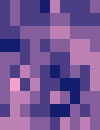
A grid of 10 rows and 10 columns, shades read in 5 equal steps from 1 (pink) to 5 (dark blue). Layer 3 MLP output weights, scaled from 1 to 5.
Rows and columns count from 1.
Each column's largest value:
5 5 4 4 5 5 5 5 4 4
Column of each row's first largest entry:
5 1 1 1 3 6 7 8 6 6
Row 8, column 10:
3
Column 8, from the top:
4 4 3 2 2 3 5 5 3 3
